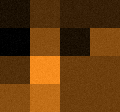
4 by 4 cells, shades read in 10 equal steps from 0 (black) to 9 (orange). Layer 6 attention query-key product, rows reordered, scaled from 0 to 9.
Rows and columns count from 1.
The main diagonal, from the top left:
1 5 4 4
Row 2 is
0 5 1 5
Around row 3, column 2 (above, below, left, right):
5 7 3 4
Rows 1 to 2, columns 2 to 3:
3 2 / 5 1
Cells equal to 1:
2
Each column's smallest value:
0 3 1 2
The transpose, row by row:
1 0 3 5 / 3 5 9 7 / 2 1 4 4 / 2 5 4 4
